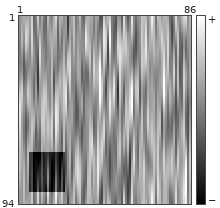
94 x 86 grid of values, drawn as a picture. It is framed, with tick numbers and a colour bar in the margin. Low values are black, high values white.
Odd patch: lower, in the bottom left. Ninth with the lowest average: bottom left. Grain: streaks running down. Average level on the scale: 60%.
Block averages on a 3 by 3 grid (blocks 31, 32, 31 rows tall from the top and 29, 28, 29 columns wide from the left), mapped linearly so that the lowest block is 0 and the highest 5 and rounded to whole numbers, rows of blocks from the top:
344
443
035
